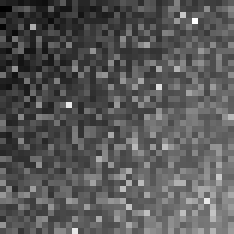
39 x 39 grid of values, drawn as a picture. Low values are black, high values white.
Stripes: none. Ninth with the lowest average: top left. Slope: up to the bottom right. Odd rows or columns: none. Ninth with the highest average: bottom right. Mirror symmetry: none.
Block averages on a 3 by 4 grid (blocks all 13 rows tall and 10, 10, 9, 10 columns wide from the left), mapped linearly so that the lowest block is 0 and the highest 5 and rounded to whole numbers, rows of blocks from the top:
0 1 2 3 | 1 2 3 4 | 2 3 4 5
